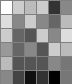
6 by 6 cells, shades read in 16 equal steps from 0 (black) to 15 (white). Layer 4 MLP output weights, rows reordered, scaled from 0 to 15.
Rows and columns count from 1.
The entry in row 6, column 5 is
0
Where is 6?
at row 2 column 5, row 3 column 2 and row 4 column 2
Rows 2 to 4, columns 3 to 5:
12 8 6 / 5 12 8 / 8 5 12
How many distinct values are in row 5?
4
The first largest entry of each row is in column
1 1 6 5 1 1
